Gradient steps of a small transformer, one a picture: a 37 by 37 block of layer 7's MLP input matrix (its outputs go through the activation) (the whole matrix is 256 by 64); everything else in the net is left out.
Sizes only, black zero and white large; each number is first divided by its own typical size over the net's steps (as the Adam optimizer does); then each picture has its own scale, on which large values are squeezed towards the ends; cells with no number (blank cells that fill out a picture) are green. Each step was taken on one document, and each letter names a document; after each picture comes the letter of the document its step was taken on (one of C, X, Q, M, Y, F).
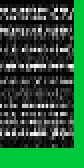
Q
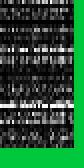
Q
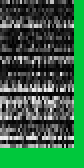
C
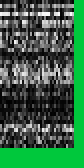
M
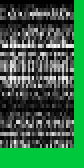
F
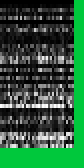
Q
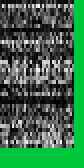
M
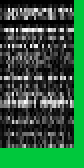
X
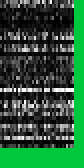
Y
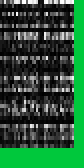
Y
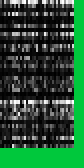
Y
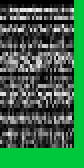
F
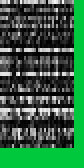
C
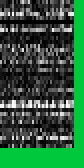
Q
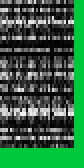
C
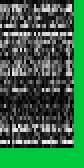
M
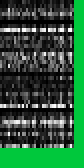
X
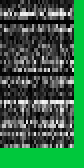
X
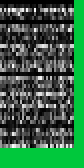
Q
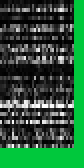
Q
